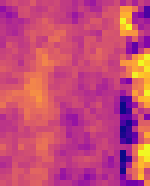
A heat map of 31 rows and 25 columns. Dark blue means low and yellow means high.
Mirror symmetry: none. Grain: streaks running down. Seam: vertical, 80% of the way across, the left part calmer. Histogram: heavy tails on both sides.
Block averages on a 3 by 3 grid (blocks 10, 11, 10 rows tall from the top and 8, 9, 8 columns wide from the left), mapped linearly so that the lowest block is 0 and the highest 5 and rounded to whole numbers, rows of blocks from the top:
123 | 512 | 300
